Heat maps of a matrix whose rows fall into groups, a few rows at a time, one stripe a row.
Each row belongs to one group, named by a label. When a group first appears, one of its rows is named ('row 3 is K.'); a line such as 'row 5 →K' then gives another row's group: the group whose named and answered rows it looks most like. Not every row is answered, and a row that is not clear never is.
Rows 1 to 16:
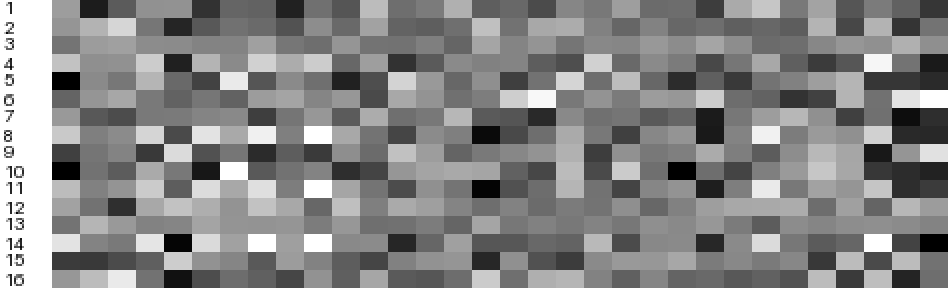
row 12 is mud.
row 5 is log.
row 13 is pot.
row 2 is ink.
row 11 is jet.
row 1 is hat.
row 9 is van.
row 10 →log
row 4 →jet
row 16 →ink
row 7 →hat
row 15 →mud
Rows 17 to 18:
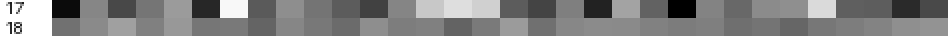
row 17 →log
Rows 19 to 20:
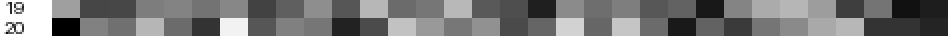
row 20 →log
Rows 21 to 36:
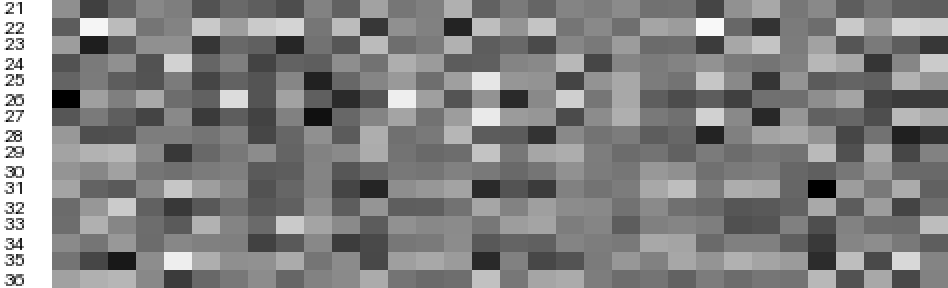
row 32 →ink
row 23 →hat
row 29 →ink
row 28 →hat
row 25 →van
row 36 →ink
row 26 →log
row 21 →hat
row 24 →van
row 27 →van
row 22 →pot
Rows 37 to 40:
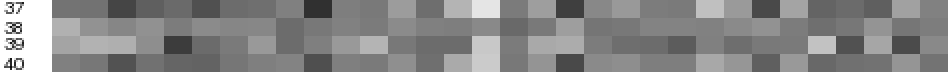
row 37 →van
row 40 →van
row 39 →ink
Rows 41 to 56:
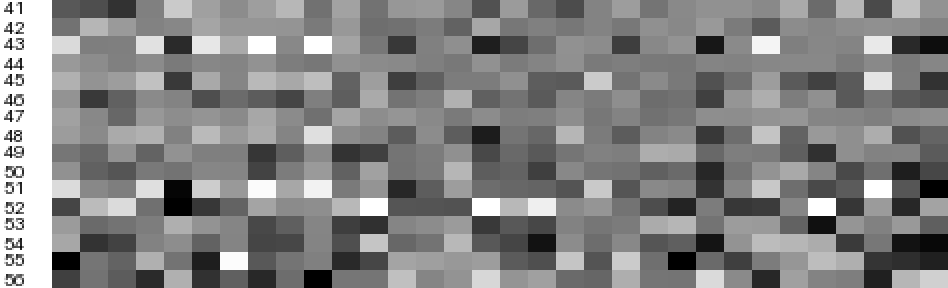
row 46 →hat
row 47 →mud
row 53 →mud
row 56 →van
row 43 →jet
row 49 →mud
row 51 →jet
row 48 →jet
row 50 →hat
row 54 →hat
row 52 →ink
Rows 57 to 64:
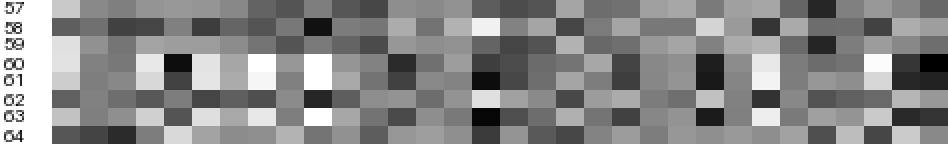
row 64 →mud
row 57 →mud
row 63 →jet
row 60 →jet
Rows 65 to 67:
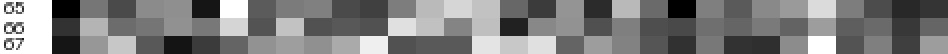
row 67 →ink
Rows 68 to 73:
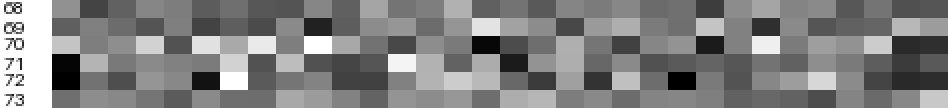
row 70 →jet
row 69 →van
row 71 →log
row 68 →hat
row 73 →pot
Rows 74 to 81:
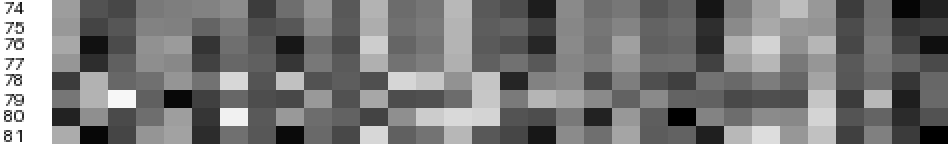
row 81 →hat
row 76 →hat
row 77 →hat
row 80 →log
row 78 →log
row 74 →hat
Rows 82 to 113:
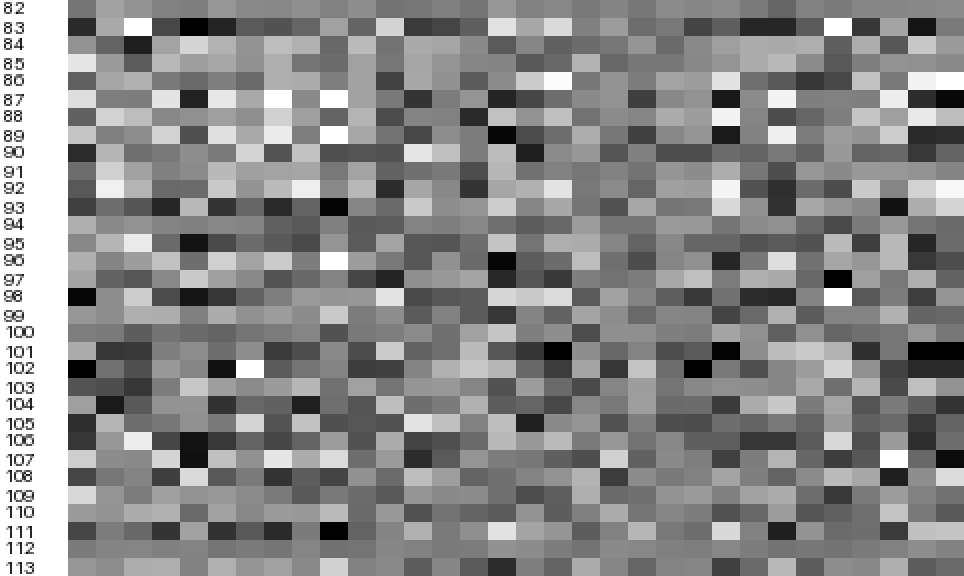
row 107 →jet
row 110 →jet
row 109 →mud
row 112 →van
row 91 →pot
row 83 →ink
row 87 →jet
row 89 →jet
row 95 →ink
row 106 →ink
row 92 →pot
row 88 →pot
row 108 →van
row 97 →mud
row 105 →log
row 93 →van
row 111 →van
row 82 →pot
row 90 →log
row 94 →mud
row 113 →jet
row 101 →hat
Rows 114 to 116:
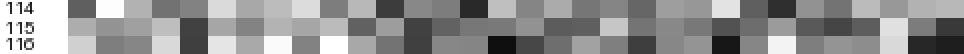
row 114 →pot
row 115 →jet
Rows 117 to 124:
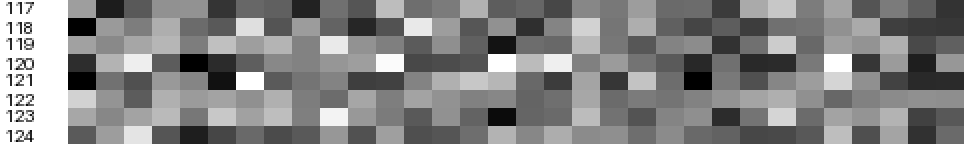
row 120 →ink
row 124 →ink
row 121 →log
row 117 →hat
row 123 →jet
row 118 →log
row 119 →jet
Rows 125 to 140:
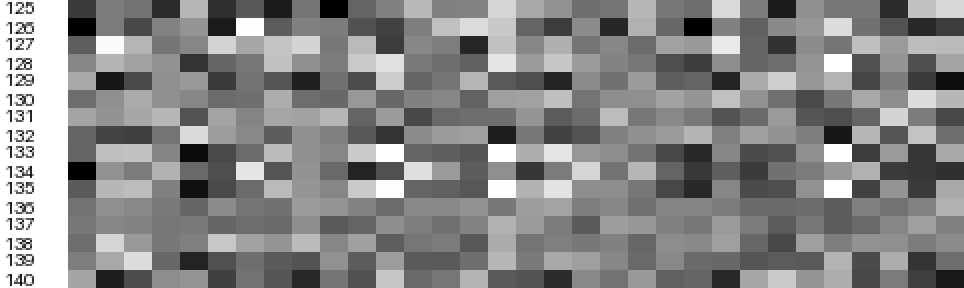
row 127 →pot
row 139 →ink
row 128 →ink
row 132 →mud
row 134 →log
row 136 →pot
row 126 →log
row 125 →van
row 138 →pot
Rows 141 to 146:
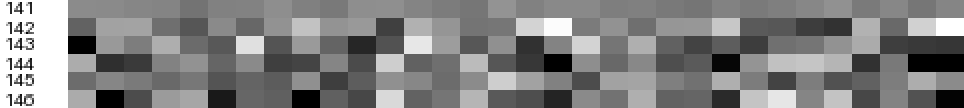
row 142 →pot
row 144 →hat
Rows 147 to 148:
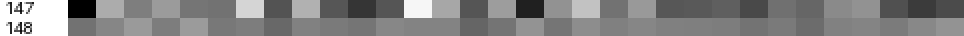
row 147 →log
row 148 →van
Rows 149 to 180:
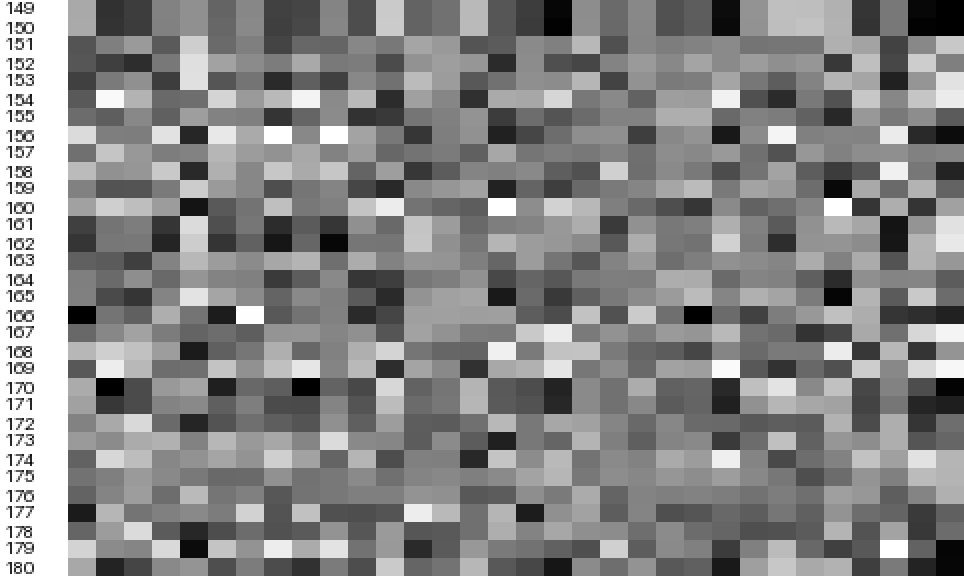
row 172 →ink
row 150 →hat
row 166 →log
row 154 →pot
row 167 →pot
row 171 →hat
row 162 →van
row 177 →log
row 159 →mud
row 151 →van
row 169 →pot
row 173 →jet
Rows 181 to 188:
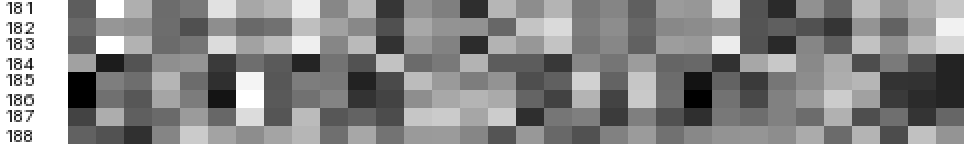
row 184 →hat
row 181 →pot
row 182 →pot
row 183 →pot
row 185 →log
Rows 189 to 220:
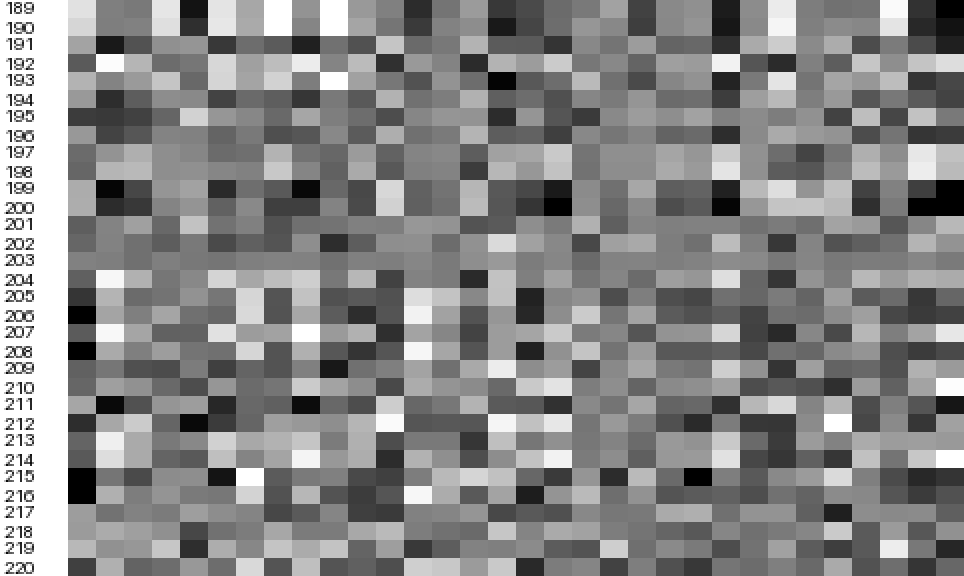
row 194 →hat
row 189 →jet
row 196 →hat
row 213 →pot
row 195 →mud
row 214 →pot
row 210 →pot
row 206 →log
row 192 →pot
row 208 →log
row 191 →hat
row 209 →van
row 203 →van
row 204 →pot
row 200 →hat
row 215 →log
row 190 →jet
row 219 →jet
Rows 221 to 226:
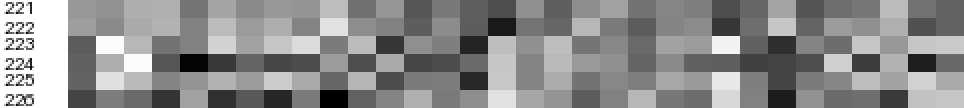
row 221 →jet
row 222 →jet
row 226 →van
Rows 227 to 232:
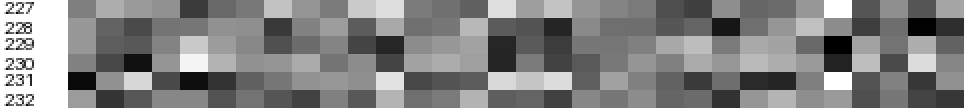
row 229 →mud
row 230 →mud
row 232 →hat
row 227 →ink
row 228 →hat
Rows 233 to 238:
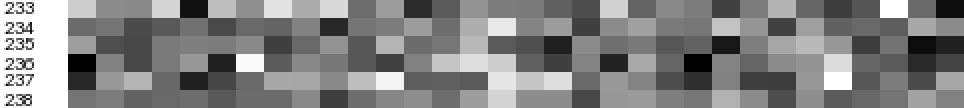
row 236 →log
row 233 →jet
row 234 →van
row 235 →hat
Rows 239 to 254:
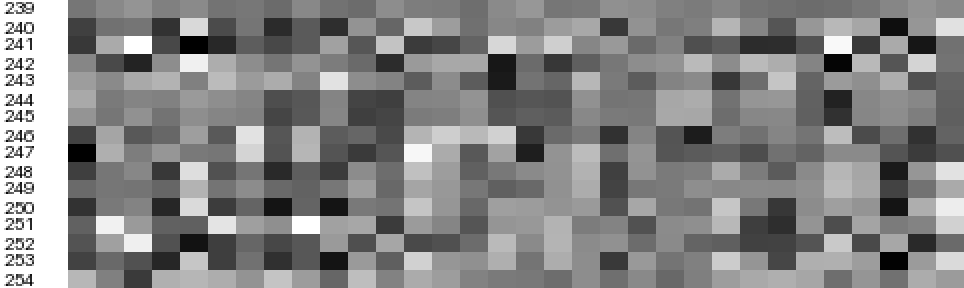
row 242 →mud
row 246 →log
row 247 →log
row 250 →van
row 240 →van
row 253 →van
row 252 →ink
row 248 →van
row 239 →van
